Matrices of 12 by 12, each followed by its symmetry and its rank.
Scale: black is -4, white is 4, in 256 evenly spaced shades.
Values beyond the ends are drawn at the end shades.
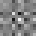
symmetric, rank two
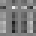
neither, rank one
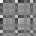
symmetric, rank one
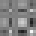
symmetric, rank one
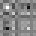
symmetric, rank two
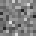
antisymmetric, full rank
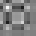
symmetric, rank one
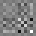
symmetric, rank two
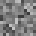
antisymmetric, full rank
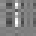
neither, rank one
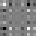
symmetric, rank one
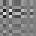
neither, rank one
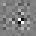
symmetric, rank two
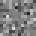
antisymmetric, full rank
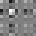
symmetric, rank one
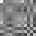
symmetric, rank two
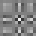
symmetric, rank one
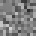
antisymmetric, full rank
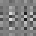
neither, rank one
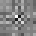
symmetric, rank two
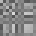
symmetric, rank two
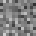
antisymmetric, full rank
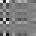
neither, rank one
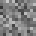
antisymmetric, full rank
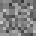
antisymmetric, full rank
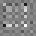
symmetric, rank two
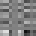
neither, rank one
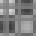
symmetric, rank one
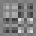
symmetric, rank one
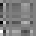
neither, rank one
